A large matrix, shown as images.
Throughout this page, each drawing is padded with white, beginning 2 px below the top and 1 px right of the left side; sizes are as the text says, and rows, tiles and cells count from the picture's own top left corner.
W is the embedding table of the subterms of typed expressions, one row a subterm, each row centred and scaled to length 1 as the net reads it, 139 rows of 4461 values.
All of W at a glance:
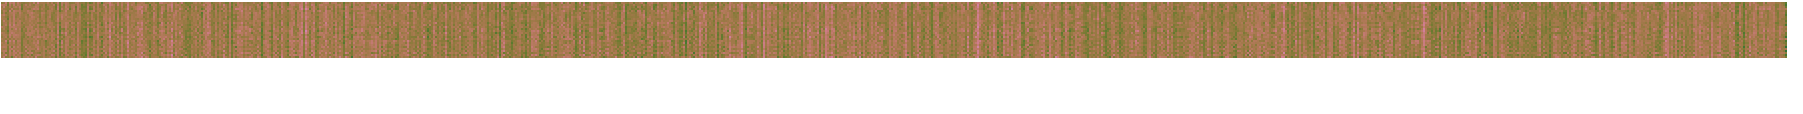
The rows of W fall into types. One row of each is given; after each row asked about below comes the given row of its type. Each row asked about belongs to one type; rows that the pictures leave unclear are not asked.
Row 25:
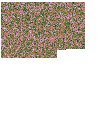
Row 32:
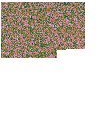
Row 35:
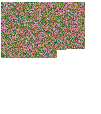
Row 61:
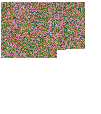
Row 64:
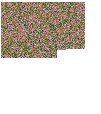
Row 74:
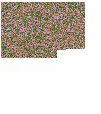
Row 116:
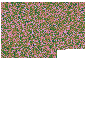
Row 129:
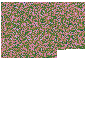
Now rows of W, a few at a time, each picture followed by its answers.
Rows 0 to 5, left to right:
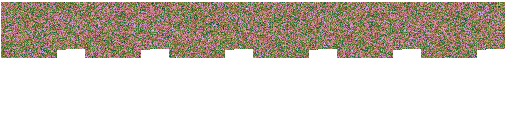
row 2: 25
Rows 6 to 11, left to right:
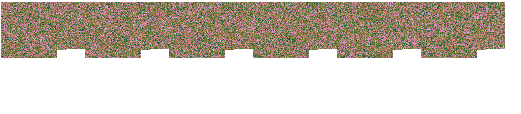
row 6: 116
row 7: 61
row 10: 32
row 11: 74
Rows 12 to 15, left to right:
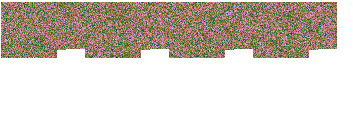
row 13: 32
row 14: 35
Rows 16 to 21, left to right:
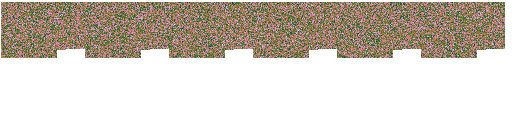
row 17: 74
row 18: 32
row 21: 74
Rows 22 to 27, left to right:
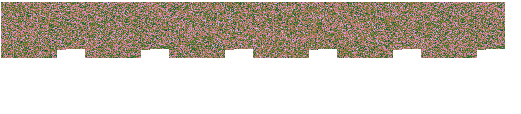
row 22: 64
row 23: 129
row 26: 116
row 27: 129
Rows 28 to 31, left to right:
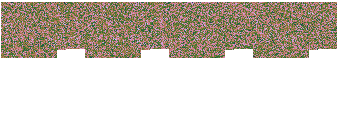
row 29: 61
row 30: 129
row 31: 116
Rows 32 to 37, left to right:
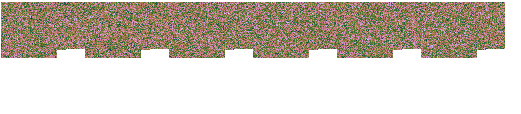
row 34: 116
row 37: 129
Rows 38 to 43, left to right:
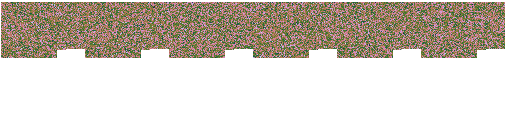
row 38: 116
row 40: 129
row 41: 35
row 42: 116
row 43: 25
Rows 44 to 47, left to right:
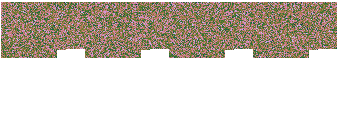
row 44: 116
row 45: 25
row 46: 35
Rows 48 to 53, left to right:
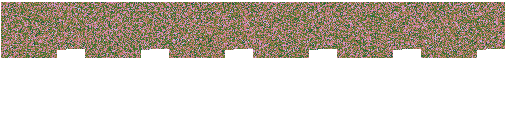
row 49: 64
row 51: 129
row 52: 74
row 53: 35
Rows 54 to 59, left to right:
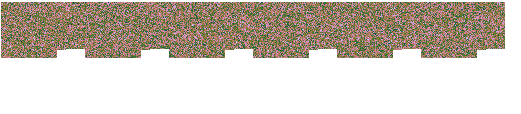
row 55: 129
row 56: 25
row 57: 74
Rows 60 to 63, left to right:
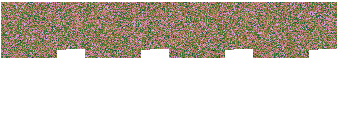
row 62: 129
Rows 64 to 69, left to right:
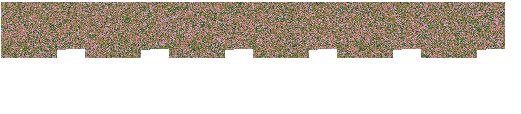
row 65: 129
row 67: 32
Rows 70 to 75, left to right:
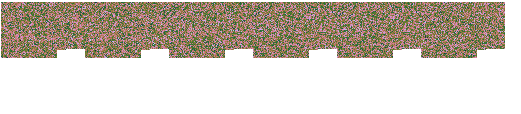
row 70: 25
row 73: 74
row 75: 129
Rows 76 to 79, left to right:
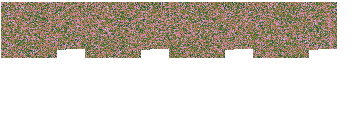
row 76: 61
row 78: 116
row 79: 61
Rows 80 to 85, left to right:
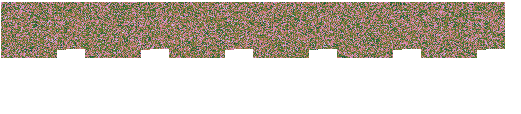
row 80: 61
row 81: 61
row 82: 64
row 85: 25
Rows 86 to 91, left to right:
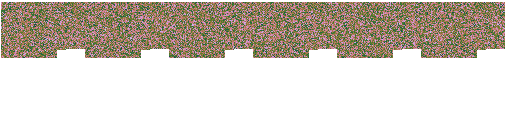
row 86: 32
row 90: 61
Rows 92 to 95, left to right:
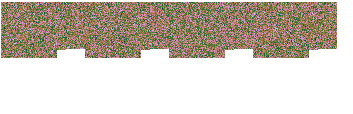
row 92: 61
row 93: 74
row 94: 32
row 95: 64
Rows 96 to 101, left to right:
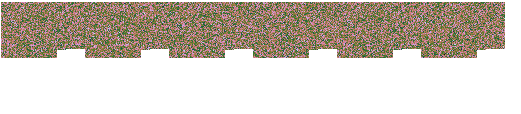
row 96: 129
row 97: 74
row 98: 74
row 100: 129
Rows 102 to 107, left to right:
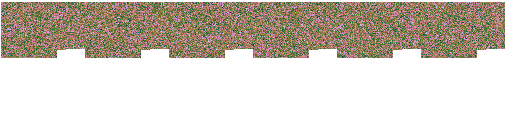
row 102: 74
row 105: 32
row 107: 61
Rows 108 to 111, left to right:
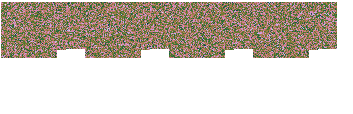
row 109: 74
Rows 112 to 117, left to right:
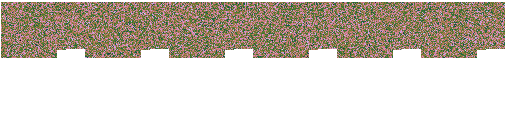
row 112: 25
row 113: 35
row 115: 61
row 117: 32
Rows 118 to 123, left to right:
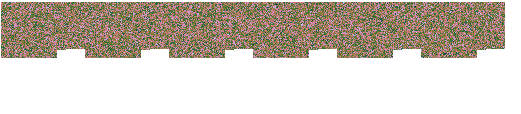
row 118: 74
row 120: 25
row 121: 61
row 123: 35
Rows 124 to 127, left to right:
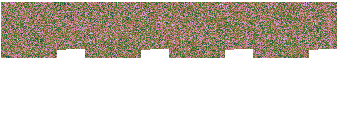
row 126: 64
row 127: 61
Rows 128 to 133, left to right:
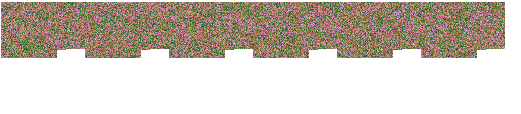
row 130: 25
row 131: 74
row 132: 35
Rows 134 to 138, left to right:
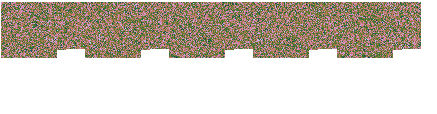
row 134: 61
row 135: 35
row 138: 32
